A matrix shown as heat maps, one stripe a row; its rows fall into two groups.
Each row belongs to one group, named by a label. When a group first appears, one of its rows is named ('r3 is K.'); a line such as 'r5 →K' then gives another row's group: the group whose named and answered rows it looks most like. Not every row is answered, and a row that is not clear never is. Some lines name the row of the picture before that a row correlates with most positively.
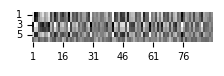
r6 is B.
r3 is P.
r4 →P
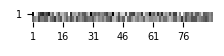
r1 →P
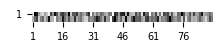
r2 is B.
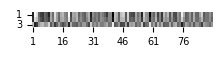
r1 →P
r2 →P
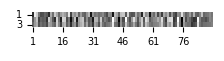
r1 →P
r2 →B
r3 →B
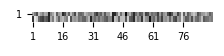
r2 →P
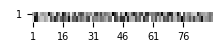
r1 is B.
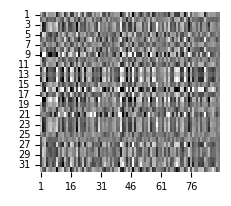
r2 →B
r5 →P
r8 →B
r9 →P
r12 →B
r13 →B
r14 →B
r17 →B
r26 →P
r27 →B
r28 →P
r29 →P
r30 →B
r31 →B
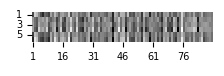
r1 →P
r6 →P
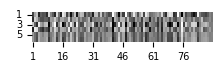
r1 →B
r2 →P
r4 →P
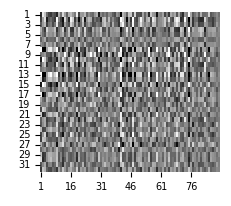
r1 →P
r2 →B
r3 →B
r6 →B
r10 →P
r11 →B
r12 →B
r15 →P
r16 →B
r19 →B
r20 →P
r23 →B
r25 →B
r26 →P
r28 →B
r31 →B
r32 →P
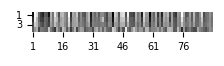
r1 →P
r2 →P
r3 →P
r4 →B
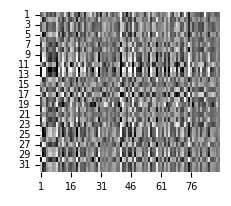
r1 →B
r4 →B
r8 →B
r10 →P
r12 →P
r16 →B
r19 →B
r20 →P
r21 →B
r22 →P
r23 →B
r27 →P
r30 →P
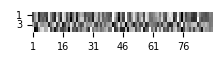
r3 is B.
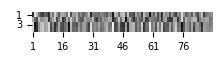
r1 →P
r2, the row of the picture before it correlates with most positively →3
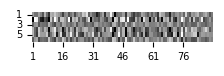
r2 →P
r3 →B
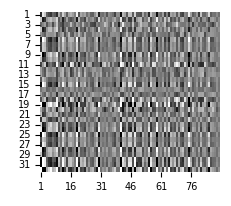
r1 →P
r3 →B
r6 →P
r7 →P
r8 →P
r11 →B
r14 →P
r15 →P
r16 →B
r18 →B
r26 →P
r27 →P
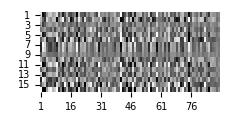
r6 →B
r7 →P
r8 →P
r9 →P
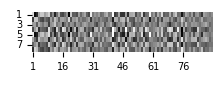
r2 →P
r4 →B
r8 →P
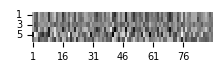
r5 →P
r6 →B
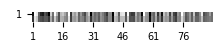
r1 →P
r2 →P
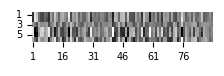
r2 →P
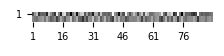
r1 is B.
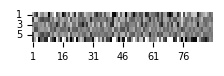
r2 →P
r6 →B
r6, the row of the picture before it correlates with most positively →1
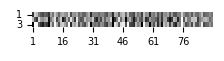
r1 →P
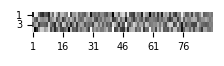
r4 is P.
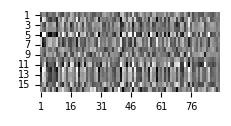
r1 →B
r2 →P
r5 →P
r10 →B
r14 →P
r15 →B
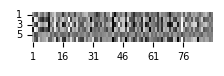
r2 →P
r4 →P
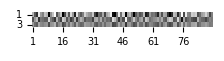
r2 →B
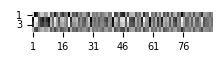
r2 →P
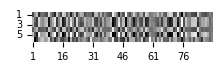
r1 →B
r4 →B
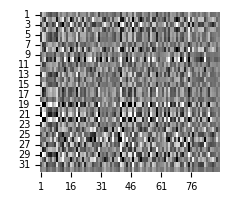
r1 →P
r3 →B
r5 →P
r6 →P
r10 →B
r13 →P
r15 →P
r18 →B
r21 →P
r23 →P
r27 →B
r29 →P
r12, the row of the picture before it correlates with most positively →3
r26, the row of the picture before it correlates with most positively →3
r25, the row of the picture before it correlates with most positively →1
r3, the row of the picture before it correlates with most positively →1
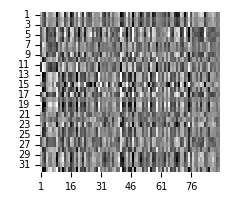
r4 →B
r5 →B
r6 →B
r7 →P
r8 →P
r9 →B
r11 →P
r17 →B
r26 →B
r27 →B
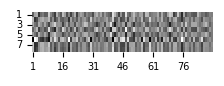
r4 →B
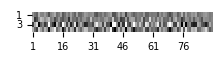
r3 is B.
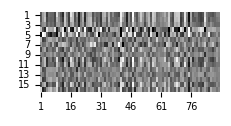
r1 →B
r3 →B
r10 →B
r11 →B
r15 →B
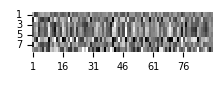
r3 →B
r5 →B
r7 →P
